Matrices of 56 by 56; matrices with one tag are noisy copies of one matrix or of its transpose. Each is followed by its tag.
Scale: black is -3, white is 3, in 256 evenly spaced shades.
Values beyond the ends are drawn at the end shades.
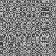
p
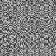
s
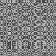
p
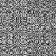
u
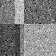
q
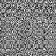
s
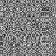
p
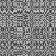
u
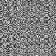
s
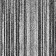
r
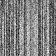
r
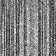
r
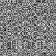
p
